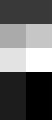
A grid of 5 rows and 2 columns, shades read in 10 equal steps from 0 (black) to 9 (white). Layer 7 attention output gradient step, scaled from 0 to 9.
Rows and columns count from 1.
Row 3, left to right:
8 9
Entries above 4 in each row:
0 2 2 0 0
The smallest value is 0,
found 2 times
